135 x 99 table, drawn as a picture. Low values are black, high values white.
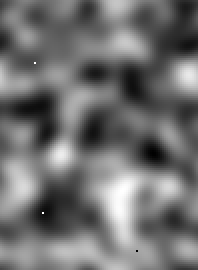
Grain: smooth. Mirror symmetry: none. Ninth with the highest average: bottom middle. Lone odd cells: 3, 2 higher and 1 lower than their neighbours.
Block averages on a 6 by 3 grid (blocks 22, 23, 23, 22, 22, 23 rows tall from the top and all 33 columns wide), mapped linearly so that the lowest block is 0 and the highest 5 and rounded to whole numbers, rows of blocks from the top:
230
322
021
431
254
353
